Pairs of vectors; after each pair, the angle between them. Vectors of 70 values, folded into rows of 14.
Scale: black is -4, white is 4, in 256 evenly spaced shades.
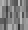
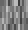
nearly opposite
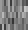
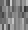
nearly opposite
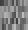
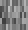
orthogonal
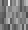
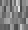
partly aligned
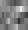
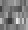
partly opposed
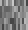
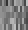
nearly opposite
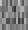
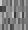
partly aligned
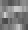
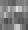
nearly parallel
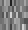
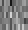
nearly parallel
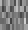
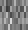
partly opposed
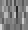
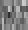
partly opposed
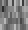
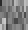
partly aligned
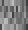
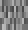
partly aligned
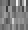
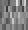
nearly parallel
